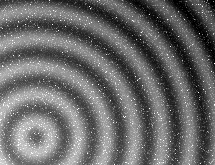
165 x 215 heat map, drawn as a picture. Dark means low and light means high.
Ninth with the lowest average: top right. Mirror symmetry: none. Rings: centred on the bottom left. Histogram: bell-shaped. Slope: up to the bottom left.
